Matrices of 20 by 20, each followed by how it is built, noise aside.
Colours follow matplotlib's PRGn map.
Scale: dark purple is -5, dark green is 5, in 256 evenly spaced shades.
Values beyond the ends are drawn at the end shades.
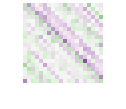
Toeplitz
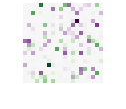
sparse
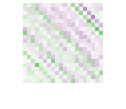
Toeplitz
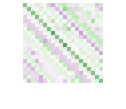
Toeplitz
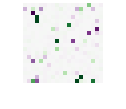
sparse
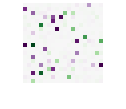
sparse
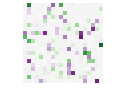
sparse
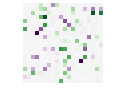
sparse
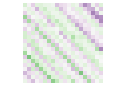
Toeplitz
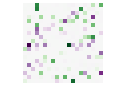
sparse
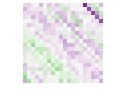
Toeplitz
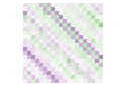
Toeplitz
